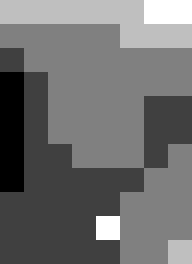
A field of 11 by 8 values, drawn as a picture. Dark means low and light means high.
Roughest part: bottom middle. Calmest part: centre. Stripes: none. Slope: up to the top right. Ninth with the highest average: top right. Lone odd cells: 1, higher than its neighbours.
